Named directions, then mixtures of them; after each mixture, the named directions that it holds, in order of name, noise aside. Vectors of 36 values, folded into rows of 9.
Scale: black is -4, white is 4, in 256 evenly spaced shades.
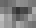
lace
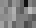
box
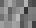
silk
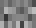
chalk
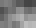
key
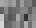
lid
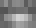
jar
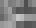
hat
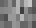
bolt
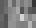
bolt, key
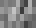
bolt, box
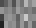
box, lid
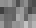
box, key, lid
